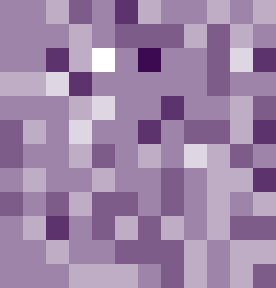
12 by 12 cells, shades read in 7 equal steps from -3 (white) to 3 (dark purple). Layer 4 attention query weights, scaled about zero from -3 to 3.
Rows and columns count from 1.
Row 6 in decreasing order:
2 2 1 1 1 0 0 0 0 -1 -1 -2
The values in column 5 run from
-3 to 1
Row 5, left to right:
0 0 0 -1 -2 0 0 2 0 0 -1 1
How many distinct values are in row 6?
5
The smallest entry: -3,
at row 3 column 5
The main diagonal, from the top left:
0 0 2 2 -2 0 -1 1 0 -1 -1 1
